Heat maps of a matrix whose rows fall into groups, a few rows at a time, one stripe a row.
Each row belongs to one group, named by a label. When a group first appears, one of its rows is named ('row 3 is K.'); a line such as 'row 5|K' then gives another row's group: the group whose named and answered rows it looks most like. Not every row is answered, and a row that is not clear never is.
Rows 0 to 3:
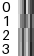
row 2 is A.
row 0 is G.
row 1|G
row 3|A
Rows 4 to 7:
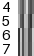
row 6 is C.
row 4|A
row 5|A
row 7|C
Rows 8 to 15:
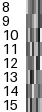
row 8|G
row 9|A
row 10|C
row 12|C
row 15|C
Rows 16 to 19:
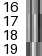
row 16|A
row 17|A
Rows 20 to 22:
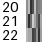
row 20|C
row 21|A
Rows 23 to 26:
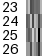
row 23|C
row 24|G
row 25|A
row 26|A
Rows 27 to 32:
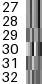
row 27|A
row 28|A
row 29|G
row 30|G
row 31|A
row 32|G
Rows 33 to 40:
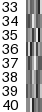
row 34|A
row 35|G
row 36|C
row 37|A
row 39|C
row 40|G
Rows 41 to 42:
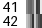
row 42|G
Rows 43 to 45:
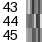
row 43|G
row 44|C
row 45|G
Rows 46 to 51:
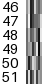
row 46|C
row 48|C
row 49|G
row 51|C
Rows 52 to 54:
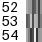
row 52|G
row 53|G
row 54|C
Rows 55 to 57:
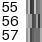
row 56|G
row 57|C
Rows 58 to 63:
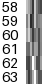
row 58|G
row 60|G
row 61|G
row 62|A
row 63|A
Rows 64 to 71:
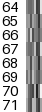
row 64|C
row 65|A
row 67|C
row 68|A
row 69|A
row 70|C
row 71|A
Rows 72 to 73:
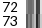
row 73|C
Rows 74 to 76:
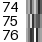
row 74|A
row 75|G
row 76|C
